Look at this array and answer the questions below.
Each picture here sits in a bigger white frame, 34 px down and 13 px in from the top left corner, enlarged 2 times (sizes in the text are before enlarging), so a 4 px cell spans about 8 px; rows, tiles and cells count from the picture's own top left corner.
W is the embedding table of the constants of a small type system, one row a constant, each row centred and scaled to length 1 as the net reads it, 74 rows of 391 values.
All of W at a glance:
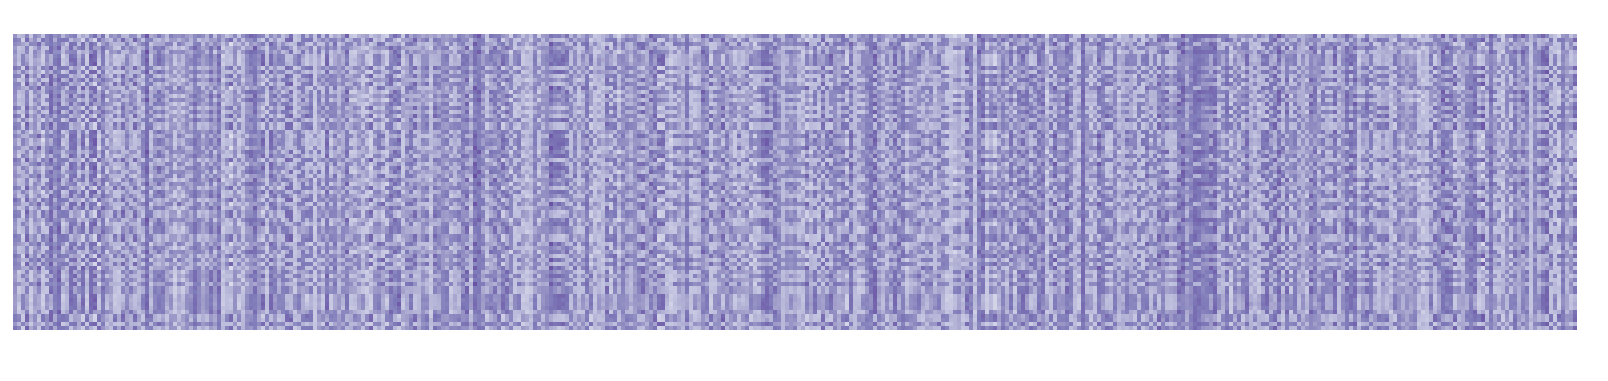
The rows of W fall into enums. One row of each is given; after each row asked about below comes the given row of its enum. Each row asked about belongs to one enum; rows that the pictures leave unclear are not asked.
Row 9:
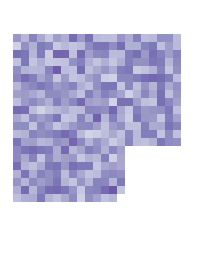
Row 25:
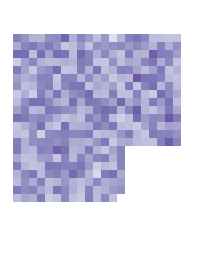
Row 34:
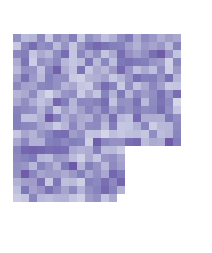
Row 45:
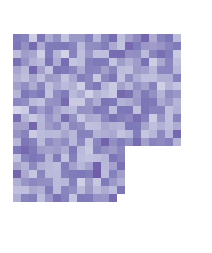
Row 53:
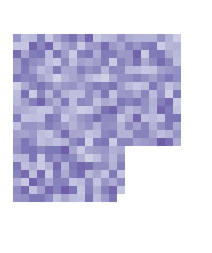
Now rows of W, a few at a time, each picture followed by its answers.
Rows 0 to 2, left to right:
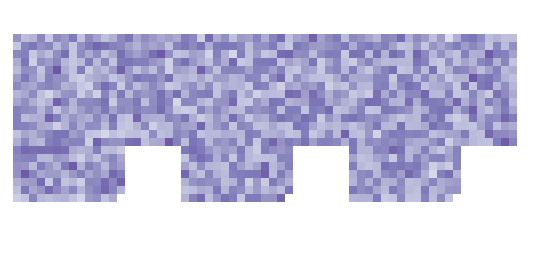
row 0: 34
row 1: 45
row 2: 25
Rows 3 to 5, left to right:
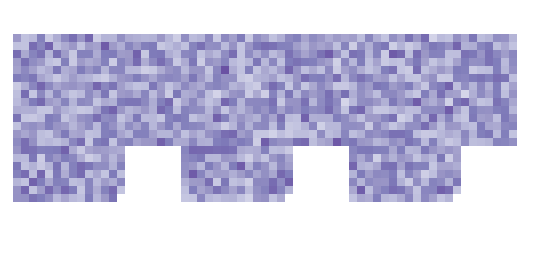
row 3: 53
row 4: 34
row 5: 9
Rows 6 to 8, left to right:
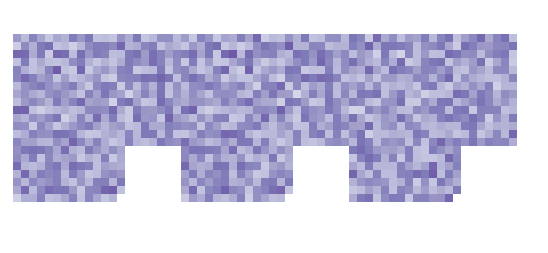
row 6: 9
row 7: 9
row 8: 45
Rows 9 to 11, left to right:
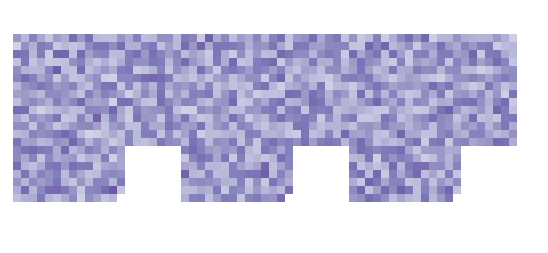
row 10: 45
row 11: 53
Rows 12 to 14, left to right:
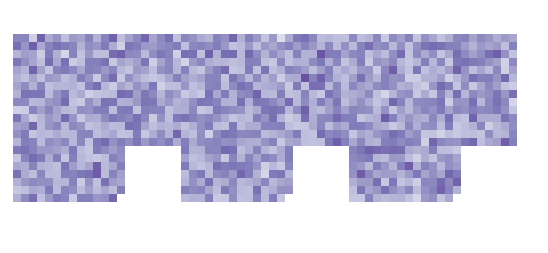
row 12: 45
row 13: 25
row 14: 34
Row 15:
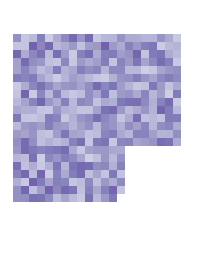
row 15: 53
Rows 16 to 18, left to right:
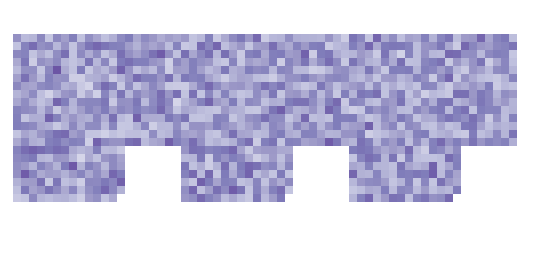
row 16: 34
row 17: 53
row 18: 45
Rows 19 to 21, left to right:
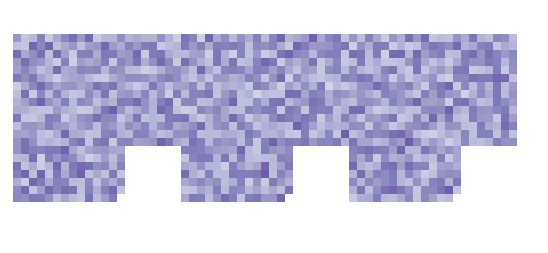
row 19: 53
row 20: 45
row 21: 9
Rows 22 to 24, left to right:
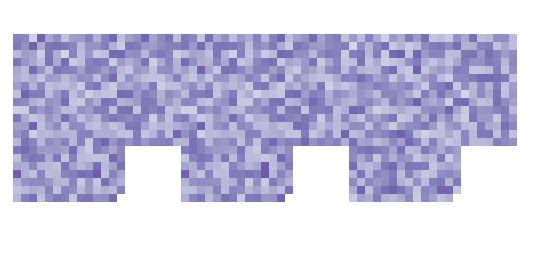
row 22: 45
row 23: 45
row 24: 9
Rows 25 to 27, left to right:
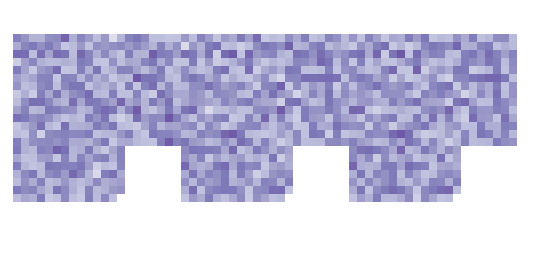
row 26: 9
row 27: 9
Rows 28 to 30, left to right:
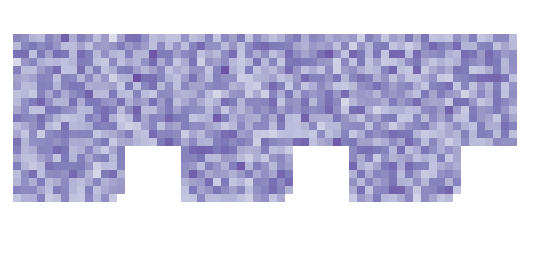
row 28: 25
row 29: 34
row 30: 9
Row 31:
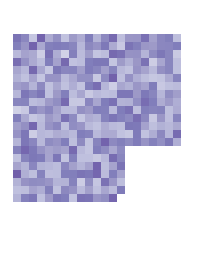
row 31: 45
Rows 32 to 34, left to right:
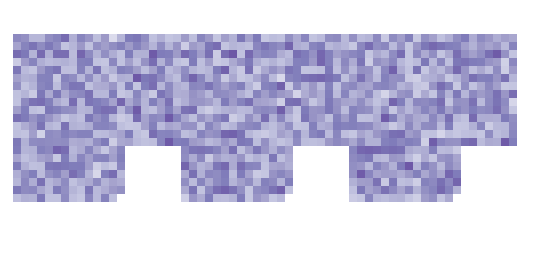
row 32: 25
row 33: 9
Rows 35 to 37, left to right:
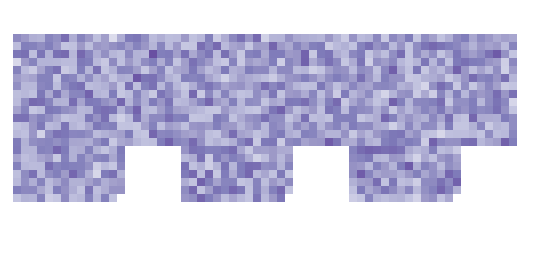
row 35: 25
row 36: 53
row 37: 34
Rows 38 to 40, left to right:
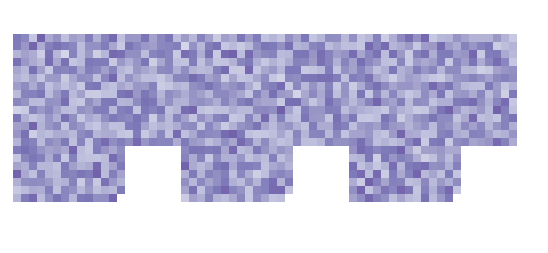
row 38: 45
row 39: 9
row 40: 53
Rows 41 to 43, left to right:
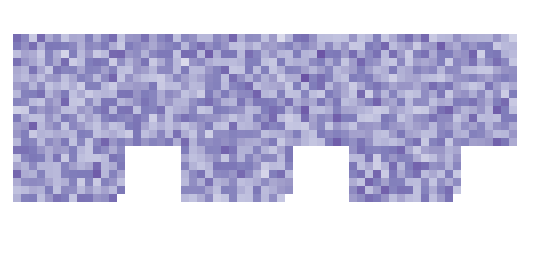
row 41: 45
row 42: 25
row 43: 53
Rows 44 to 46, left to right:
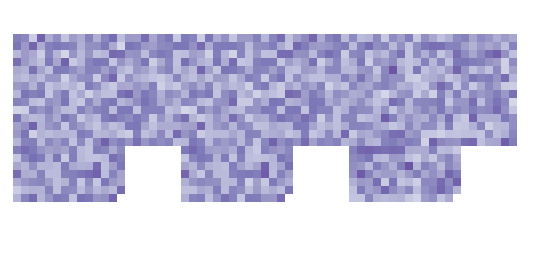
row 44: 45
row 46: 34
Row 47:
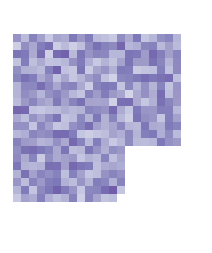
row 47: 9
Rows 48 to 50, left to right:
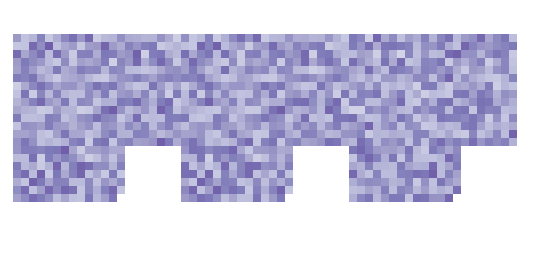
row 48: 53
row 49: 53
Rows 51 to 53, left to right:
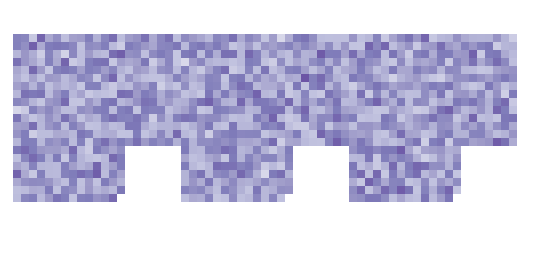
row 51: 45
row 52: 25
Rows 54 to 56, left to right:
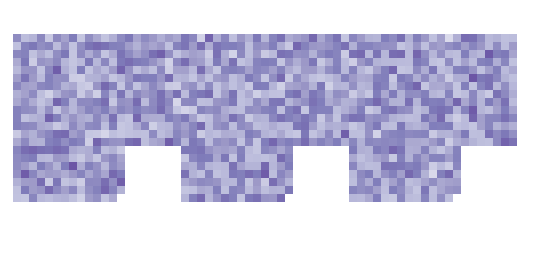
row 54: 34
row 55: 45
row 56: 25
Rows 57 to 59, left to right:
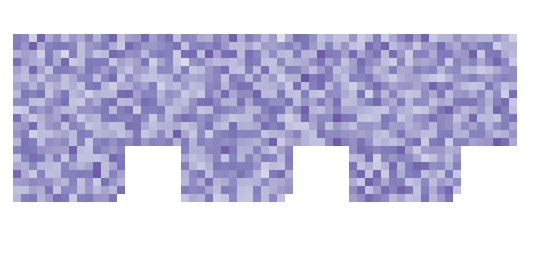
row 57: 45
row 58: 25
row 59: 53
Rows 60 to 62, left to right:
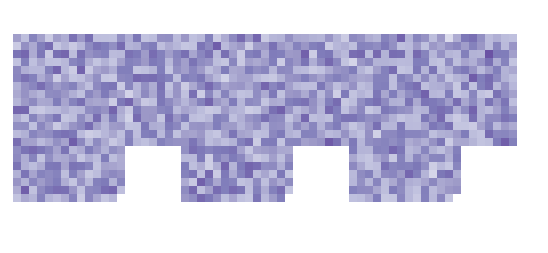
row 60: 9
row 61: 53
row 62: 25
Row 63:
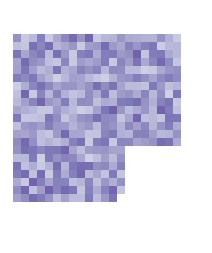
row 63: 53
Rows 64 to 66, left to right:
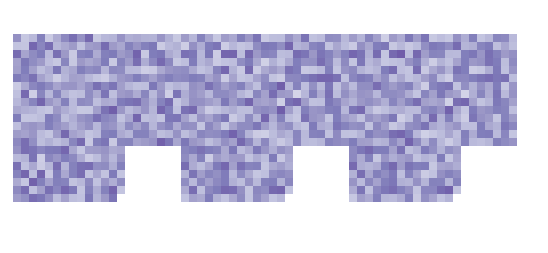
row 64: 53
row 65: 9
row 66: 9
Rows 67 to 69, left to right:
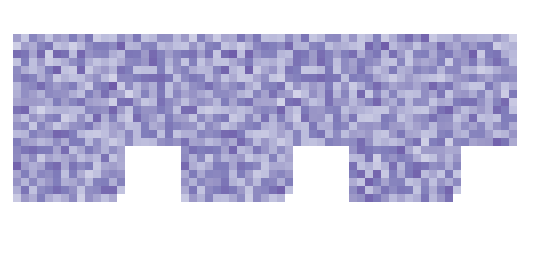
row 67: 9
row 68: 9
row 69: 53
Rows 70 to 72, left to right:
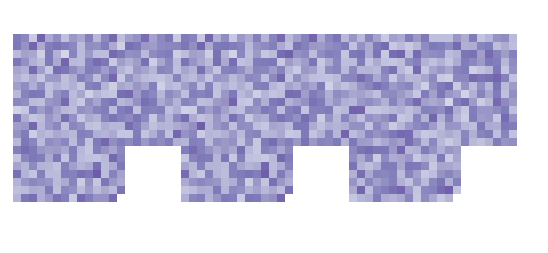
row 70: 45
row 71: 45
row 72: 9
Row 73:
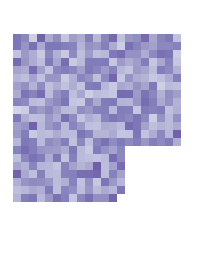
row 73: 45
